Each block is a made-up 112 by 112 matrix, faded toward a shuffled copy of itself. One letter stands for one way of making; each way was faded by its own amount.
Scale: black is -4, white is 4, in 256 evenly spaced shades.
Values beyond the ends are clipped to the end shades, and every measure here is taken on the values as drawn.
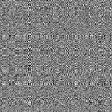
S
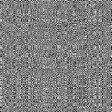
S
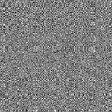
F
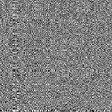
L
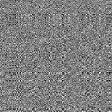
F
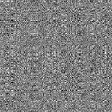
L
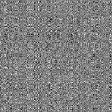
L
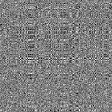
F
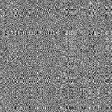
F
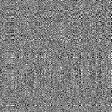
F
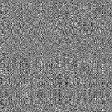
L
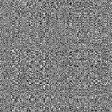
L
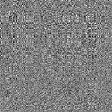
L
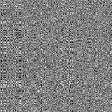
F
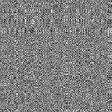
L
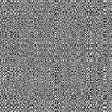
S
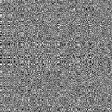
L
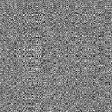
L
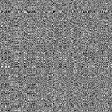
L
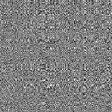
L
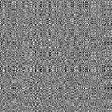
S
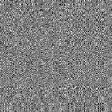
L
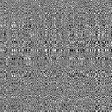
S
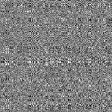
L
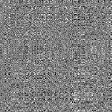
L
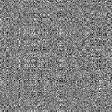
L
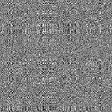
F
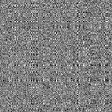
F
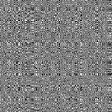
S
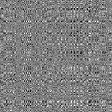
S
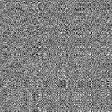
L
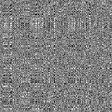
F
